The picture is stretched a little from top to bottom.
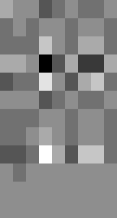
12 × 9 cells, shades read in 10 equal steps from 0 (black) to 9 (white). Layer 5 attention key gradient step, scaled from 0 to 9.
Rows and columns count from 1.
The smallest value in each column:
3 3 4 0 3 3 2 2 4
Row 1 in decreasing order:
6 5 5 5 5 4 4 4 3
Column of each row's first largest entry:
1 2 4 1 4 1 4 4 4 1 1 1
